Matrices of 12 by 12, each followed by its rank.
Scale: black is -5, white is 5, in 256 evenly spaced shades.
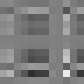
one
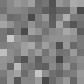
full rank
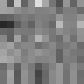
two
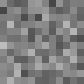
full rank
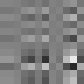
one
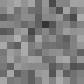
full rank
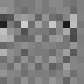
two
